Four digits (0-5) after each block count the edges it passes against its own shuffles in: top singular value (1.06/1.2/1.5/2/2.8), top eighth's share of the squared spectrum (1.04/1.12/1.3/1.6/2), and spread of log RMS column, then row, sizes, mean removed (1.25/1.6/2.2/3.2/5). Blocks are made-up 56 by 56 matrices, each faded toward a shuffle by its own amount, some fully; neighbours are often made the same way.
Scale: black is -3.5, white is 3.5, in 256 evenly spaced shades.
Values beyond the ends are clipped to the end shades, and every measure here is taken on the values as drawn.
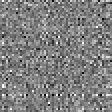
4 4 2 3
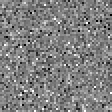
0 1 0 0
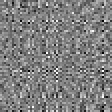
4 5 3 3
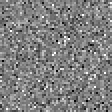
2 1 0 0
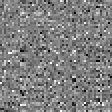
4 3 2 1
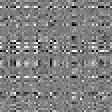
5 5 3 4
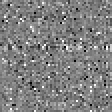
3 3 1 1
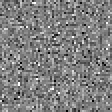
1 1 2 0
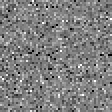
1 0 0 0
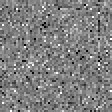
1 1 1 0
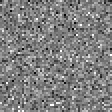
1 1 0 0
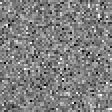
0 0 0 0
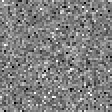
0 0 0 0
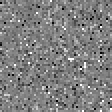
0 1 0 0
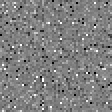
0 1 0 0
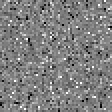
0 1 1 0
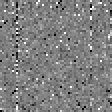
2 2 2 0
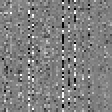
3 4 3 0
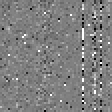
3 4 2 0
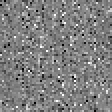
0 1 2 0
